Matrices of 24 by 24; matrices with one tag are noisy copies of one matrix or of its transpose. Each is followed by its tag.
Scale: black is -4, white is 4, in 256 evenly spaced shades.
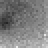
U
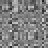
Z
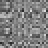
Z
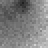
U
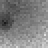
U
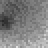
U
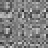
Z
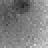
U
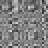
Z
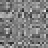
Z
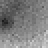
U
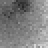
U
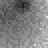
U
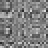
Z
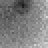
U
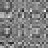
Z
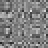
Z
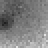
U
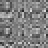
Z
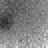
U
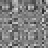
Z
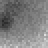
U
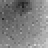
U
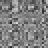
Z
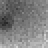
U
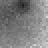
U
